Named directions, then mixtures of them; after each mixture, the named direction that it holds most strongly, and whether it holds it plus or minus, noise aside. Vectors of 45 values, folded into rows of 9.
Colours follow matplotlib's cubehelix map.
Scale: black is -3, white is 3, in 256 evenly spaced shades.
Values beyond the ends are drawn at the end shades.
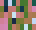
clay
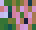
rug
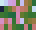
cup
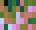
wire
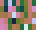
clay, plus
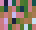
clay, plus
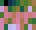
wire, plus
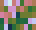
wire, minus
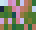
cup, plus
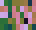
rug, plus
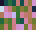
cup, minus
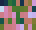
cup, minus
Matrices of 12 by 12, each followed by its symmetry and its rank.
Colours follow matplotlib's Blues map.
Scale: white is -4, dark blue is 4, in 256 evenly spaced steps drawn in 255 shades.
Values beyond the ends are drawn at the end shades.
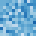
antisymmetric, full rank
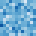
antisymmetric, full rank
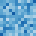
symmetric, full rank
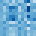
neither, rank two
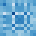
symmetric, rank two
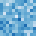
neither, full rank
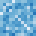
symmetric, full rank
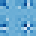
symmetric, rank two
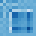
symmetric, rank two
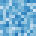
neither, full rank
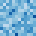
symmetric, full rank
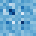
symmetric, rank two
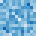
symmetric, full rank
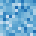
antisymmetric, full rank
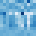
neither, rank two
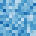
neither, full rank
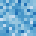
antisymmetric, full rank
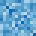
symmetric, full rank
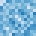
symmetric, full rank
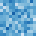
neither, full rank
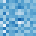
neither, rank two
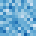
antisymmetric, full rank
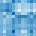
neither, rank two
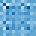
symmetric, rank two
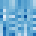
neither, rank two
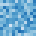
neither, full rank
